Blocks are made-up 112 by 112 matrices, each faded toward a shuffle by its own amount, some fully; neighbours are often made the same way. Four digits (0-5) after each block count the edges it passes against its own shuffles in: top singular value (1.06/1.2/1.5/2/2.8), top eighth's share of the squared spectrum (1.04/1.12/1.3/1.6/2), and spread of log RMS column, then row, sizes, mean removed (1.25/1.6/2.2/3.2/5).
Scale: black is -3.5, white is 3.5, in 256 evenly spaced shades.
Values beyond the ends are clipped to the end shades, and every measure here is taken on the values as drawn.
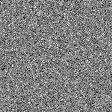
0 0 0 0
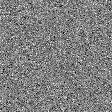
0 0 0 0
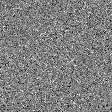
0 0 0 0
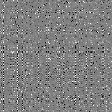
5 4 3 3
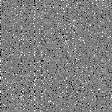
4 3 2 1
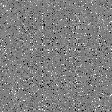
4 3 2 1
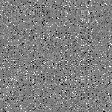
4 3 2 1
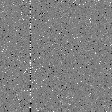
4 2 1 0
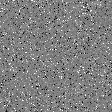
0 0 0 0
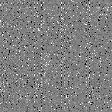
4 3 2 1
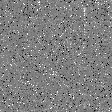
2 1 0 0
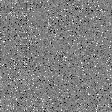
3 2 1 0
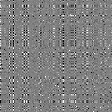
5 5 4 3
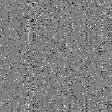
4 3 2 1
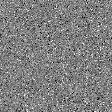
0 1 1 1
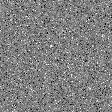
0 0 0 0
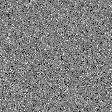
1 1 1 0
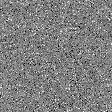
0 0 0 0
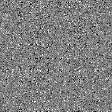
1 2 3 3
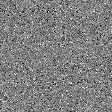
1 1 1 1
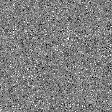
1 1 1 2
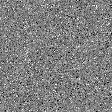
0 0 1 1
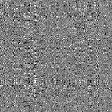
5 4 3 3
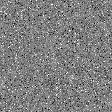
2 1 0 0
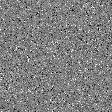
2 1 0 0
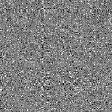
4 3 2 2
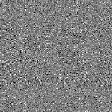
4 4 2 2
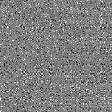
4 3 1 2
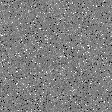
2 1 0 0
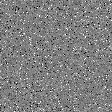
3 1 0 0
